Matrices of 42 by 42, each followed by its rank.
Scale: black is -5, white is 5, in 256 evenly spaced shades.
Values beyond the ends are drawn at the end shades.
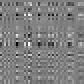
two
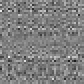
five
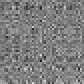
five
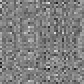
five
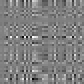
two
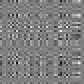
two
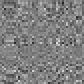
five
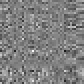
five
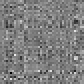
five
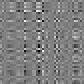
two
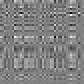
two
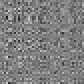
five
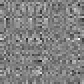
five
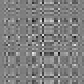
two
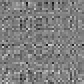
five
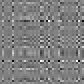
two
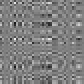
two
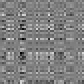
two
